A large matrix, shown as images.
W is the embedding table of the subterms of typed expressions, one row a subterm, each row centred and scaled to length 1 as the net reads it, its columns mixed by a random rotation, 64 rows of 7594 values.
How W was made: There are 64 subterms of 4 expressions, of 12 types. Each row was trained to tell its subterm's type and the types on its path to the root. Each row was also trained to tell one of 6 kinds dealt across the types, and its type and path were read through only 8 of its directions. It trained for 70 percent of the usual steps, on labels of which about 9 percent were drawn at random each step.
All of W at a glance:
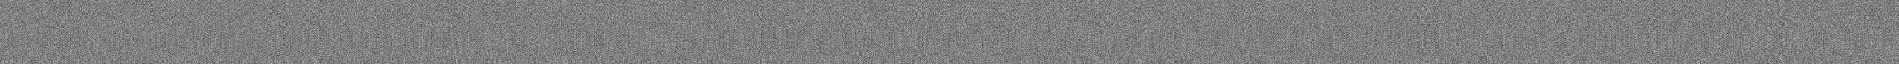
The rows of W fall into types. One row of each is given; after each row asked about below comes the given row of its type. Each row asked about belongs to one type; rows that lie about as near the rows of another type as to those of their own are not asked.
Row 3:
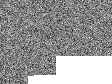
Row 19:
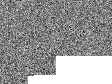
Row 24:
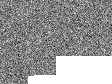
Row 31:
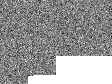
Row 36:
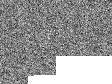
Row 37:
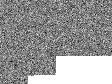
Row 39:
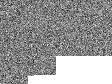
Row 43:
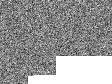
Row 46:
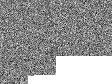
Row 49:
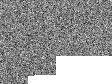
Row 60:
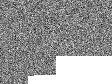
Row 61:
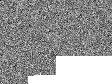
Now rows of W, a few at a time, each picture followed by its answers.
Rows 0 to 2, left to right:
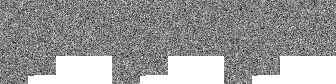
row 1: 39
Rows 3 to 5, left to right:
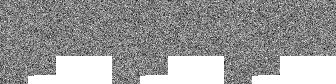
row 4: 39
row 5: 49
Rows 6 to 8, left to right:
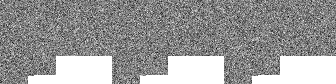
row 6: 19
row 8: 3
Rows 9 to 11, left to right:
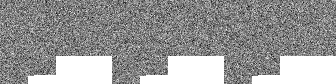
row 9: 19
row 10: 46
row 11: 49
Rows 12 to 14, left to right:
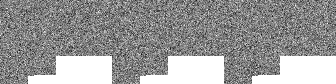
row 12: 60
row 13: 31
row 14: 31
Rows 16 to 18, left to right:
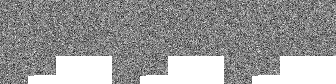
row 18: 36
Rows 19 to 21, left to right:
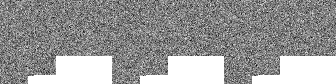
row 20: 46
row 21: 3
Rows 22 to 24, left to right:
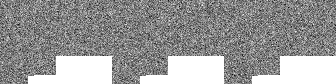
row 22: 24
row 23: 49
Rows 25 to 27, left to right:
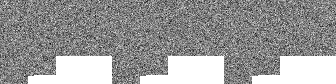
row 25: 31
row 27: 19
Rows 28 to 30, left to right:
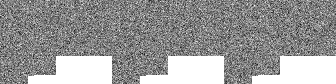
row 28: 24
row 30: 3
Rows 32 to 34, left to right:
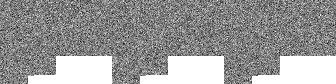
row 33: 36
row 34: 19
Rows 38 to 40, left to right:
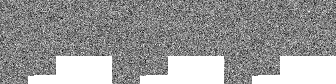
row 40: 60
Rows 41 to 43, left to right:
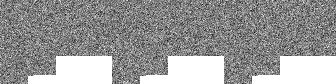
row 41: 19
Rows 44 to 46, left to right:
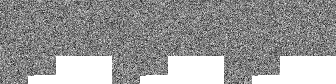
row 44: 37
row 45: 36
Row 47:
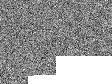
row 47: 36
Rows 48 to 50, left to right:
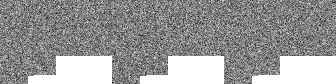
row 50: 36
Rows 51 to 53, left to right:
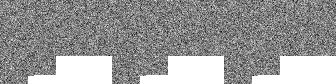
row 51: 49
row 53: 49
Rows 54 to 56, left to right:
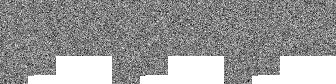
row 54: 3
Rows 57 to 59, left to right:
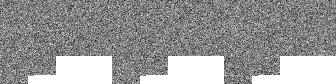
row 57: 46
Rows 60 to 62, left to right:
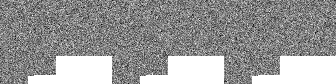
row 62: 37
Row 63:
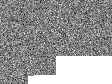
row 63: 39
